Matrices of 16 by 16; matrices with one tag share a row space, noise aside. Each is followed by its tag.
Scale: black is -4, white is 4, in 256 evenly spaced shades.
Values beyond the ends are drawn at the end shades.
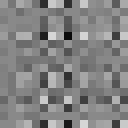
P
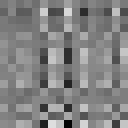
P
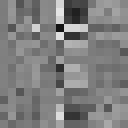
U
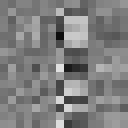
U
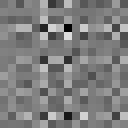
P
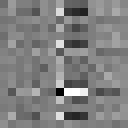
U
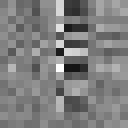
U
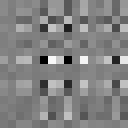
P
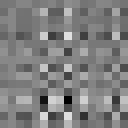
P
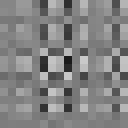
P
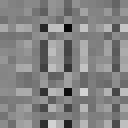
P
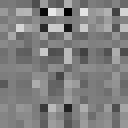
P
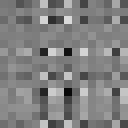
P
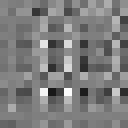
P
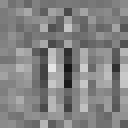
P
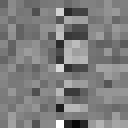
U
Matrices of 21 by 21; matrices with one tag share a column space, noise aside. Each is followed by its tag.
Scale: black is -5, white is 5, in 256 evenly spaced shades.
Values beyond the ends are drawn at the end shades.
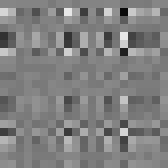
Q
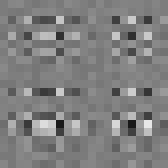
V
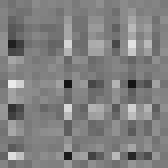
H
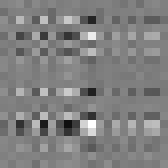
V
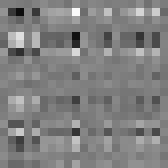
Q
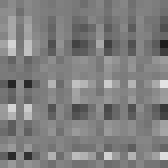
H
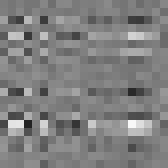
V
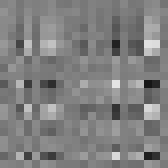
H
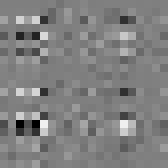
V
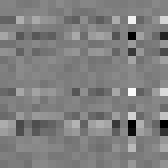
V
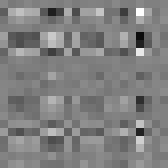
Q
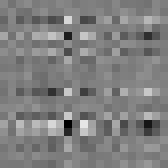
V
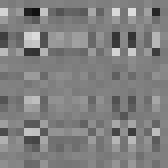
Q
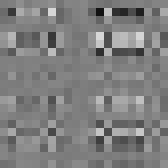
Q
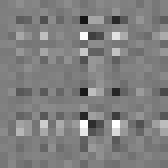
V
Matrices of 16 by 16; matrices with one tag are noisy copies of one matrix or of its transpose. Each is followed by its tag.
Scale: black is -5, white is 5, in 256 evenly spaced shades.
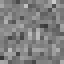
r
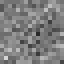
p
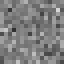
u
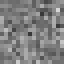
u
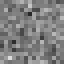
u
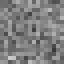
u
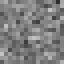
r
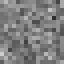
r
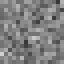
r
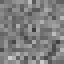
u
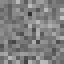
u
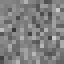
u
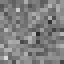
p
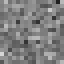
r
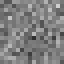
p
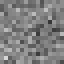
p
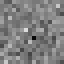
p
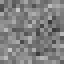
p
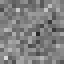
p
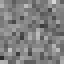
r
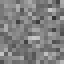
r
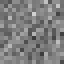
p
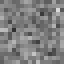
u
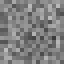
p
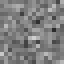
r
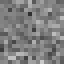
u
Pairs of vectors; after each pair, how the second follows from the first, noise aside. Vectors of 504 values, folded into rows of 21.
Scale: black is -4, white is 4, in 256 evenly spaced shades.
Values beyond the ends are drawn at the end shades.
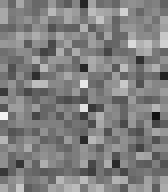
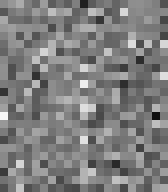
sign-scrambled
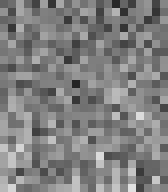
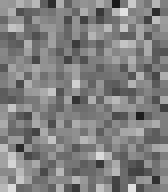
sign-scrambled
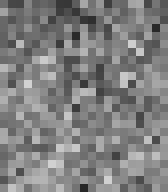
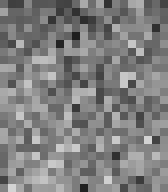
copied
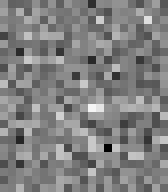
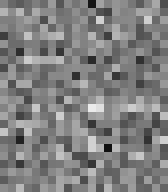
copied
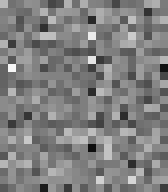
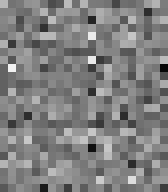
copied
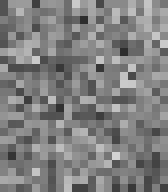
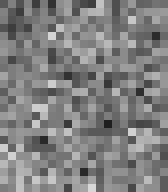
reversed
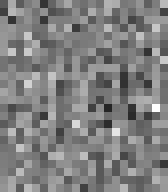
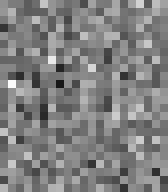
reversed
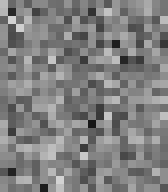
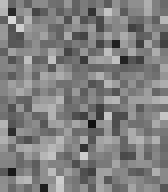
copied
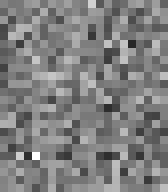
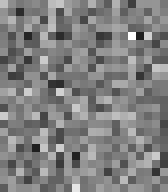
reversed
